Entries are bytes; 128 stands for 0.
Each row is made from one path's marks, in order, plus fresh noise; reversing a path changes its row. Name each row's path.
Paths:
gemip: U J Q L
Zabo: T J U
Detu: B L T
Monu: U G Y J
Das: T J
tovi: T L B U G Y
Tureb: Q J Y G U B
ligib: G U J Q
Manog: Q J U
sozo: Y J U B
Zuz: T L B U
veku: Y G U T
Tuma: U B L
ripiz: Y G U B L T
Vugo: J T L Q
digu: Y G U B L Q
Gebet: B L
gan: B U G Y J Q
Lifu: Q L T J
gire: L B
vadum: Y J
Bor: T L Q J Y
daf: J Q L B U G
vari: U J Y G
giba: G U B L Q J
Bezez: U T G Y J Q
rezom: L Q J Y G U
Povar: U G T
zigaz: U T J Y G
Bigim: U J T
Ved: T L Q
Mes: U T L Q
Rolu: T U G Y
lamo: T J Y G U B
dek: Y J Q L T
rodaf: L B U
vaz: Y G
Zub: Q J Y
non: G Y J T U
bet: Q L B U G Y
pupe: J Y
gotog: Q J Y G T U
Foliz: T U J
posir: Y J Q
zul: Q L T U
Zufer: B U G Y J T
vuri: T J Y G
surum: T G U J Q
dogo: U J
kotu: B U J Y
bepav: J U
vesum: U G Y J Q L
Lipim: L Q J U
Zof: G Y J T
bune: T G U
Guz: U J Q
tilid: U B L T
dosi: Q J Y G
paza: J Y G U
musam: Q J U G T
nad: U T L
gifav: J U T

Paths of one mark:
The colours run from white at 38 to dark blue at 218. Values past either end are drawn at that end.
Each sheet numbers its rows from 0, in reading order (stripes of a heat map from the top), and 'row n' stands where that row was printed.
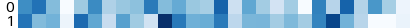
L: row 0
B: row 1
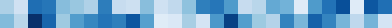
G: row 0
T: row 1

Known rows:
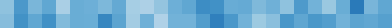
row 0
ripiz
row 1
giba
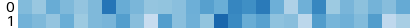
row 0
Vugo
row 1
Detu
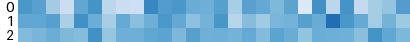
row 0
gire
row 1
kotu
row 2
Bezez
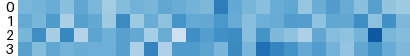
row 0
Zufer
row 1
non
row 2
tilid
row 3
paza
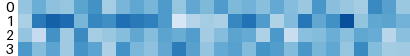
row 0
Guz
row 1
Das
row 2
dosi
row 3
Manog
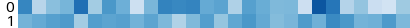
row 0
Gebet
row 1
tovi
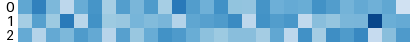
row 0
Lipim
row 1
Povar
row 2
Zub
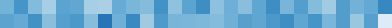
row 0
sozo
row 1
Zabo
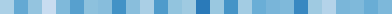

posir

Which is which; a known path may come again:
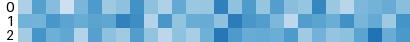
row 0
posir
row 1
Lifu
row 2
veku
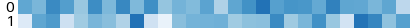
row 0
bune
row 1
vaz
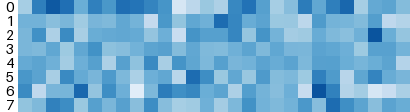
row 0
Das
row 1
Detu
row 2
tilid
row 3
Bezez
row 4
rezom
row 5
Tuma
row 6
Gebet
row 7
Rolu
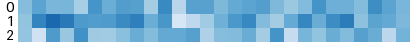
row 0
Mes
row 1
Foliz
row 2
dosi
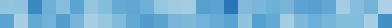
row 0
surum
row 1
Tureb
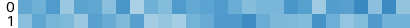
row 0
non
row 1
digu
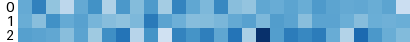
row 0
Lipim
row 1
lamo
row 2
bepav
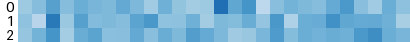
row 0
ligib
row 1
vuri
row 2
zigaz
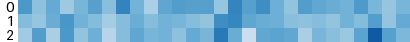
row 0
zul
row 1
musam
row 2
Bigim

